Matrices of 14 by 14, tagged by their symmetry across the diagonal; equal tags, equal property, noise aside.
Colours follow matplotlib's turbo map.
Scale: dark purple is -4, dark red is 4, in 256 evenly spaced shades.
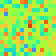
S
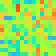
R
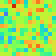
R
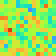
R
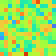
R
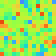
R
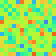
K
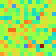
S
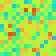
K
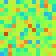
S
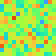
R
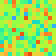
S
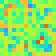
K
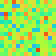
R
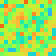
K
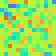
S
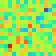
R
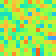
R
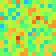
K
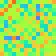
K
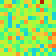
S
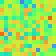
S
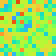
K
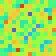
K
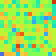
R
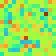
S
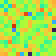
K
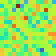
S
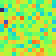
S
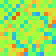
K
